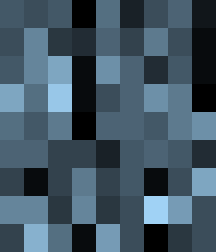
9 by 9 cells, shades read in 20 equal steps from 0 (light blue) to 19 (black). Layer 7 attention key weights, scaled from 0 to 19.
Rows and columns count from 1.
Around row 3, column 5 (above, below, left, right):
10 12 18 10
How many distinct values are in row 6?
5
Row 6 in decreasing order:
16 15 13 13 11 11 10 10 10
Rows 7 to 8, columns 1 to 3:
13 18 13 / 7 7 14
